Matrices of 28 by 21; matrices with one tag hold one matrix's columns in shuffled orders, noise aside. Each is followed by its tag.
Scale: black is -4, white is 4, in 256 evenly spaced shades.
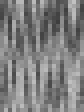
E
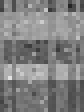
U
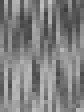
E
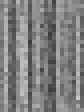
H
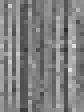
H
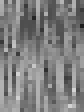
E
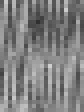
E
